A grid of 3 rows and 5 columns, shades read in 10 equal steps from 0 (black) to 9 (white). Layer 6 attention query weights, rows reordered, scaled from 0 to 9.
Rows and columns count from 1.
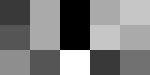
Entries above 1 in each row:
4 4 5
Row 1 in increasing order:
0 2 6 6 7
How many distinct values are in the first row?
4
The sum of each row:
21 22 23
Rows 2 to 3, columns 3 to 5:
0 7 6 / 9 2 4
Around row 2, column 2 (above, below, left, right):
6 3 3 0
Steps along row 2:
up down up down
